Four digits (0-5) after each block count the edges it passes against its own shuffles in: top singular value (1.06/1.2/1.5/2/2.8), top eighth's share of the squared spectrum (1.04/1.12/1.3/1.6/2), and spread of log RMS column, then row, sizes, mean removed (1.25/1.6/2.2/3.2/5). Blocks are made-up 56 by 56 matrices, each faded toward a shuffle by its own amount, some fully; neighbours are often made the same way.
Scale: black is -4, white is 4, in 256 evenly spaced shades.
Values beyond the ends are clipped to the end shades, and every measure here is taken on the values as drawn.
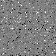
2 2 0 1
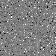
1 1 1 0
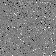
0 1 0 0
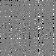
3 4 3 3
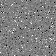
1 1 0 0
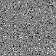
3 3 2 1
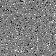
1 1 0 0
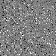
3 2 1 1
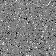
0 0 0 0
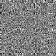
4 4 2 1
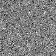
2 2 0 0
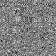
3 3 1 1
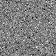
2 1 0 0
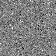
2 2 1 0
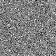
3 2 0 0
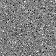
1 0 0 0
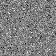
0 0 0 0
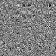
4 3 1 1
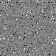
1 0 0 0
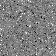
0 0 0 0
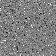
0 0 0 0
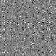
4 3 2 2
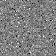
3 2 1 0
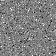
0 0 0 0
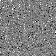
0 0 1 0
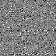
3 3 0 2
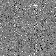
1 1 2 0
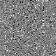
1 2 2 0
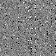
2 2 2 0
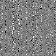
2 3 3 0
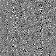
1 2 2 0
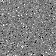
0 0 0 0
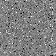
1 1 1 0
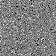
2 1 0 0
